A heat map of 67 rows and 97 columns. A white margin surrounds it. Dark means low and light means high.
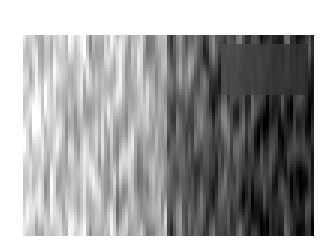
The grain runs up and down. There is an overall slope up to the left. The left part is higher, up to a seam about 50% of the way across. The top right is the calmest part. An odd patch, calmer than its surroundings, sits in the top right.
